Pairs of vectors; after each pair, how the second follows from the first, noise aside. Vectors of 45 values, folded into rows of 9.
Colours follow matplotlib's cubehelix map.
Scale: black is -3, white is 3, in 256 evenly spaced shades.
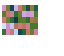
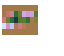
partly zeroed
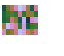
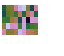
copied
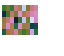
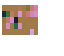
partly zeroed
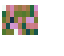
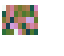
copied
